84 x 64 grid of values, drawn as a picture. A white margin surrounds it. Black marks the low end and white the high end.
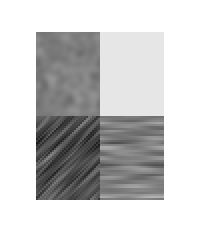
The table splits into 2 rows of 2 panels. Panel 1,1: middling, blotchy, faint in contrast. Panel 1,2: very high, flat. Panel 2,1: low, slanting up to the right. Panel 2,2: middling, streaked across.
